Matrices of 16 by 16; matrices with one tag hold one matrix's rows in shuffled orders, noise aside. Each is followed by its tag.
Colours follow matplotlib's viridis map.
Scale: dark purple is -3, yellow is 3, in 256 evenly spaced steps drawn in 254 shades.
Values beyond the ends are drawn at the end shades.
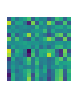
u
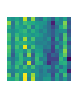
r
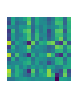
u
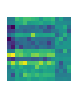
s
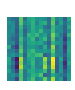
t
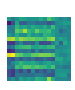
s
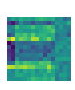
s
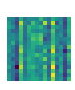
t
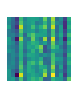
t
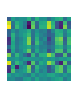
u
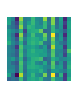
t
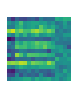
s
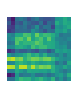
s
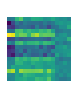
s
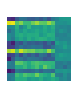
s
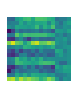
s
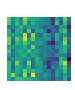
r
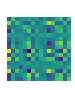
u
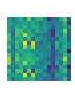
r
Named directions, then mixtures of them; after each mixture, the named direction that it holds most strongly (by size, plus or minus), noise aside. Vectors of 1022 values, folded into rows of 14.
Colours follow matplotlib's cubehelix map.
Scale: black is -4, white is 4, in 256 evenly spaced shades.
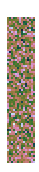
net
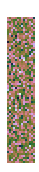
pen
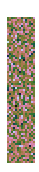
pen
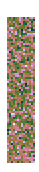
net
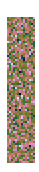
pen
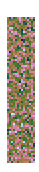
net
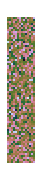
pen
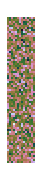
net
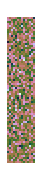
pen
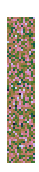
pen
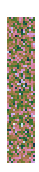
net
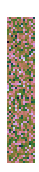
pen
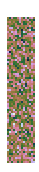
net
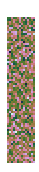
net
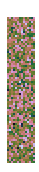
net
